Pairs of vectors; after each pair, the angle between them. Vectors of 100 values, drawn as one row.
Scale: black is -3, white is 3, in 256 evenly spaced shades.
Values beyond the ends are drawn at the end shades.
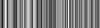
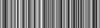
partly opposed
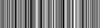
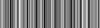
partly opposed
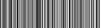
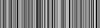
nearly parallel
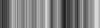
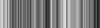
nearly opposite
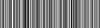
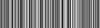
nearly opposite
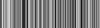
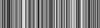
nearly opposite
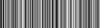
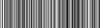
nearly opposite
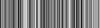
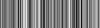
nearly parallel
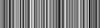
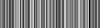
nearly parallel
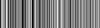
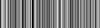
nearly parallel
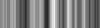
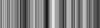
nearly parallel
